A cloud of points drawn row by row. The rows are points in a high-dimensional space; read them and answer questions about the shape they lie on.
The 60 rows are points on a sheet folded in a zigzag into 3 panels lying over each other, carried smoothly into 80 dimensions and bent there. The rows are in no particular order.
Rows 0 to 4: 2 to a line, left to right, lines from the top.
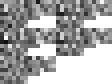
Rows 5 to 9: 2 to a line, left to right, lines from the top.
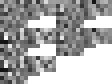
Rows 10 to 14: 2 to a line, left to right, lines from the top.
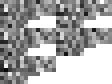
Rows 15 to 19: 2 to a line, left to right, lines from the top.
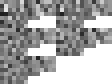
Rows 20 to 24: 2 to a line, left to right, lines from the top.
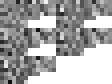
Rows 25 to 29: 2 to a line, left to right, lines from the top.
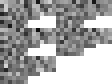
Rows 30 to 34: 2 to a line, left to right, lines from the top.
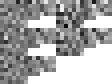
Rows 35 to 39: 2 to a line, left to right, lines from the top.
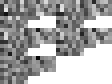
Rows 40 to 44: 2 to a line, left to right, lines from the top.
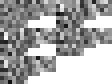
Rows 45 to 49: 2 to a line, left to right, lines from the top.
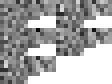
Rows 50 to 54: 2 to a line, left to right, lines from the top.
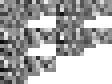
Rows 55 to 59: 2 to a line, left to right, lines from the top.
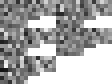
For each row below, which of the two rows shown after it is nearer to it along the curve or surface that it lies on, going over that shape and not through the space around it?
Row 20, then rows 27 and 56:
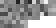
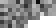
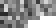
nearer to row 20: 27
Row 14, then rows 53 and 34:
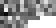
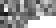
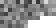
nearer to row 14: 53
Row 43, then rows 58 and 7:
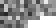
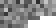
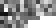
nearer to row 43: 7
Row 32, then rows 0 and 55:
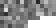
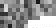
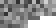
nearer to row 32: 55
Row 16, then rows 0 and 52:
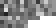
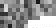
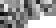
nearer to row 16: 0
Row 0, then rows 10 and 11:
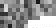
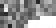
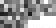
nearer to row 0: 10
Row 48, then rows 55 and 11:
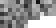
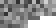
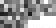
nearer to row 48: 11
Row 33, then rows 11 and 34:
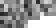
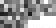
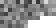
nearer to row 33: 11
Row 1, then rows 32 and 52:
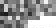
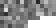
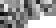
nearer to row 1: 32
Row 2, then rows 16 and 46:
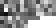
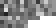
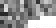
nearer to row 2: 16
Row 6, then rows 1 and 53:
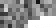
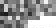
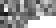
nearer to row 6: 1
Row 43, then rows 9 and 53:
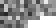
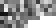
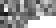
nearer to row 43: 9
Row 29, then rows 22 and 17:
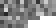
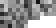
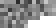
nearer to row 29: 17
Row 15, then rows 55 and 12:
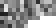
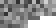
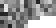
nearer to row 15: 12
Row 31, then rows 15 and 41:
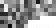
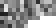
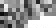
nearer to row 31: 15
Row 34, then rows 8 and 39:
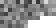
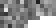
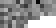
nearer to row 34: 39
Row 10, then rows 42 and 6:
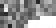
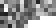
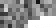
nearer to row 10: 42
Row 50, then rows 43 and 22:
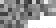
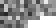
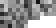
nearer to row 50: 22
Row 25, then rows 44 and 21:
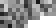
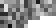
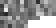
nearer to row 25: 44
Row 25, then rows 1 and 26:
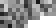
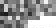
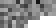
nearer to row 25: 26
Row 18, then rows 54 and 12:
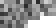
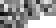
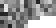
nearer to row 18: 54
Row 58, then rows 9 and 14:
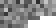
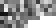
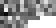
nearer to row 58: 14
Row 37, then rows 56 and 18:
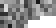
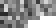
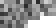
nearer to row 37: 56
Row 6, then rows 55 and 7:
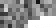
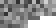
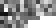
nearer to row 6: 7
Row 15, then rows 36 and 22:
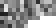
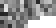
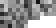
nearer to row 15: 36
